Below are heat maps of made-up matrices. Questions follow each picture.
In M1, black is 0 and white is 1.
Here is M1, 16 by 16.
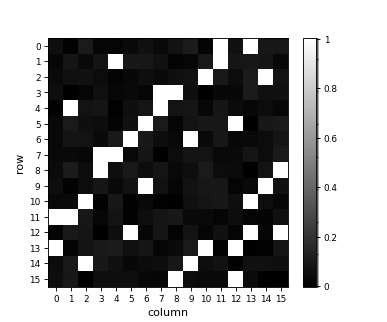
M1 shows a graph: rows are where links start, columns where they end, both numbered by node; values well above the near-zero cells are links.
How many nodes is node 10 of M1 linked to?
2
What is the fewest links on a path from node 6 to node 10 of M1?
4
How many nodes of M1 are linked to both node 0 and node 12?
1
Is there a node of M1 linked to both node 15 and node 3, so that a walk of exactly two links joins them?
yes
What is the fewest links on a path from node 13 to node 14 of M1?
3
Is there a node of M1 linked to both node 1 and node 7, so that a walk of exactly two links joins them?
yes
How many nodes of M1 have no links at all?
0
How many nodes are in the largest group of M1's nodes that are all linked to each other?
2
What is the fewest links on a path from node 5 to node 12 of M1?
1
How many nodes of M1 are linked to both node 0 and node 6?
0
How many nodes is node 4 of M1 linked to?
2
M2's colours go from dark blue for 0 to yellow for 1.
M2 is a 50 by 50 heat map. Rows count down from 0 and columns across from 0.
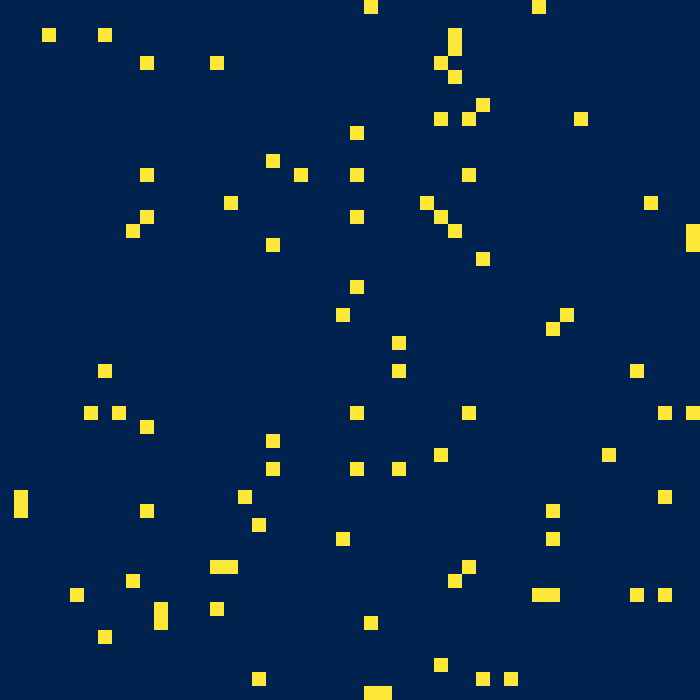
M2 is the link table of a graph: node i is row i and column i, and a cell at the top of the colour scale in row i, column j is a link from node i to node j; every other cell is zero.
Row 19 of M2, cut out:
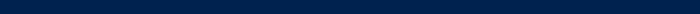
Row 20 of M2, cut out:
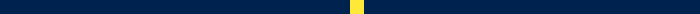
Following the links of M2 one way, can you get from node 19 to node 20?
no
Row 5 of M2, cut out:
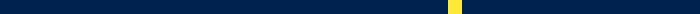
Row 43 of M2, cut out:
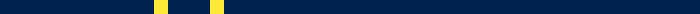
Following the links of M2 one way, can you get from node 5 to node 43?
yes
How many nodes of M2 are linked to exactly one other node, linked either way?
7
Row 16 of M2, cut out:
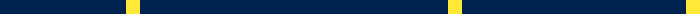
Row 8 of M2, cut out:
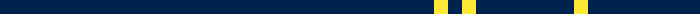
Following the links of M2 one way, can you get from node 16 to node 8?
no
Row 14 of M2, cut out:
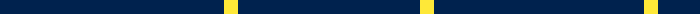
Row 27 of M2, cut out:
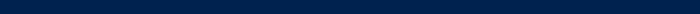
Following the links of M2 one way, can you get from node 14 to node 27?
yes
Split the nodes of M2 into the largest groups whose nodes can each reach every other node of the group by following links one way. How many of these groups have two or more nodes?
0
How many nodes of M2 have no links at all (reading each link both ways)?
1
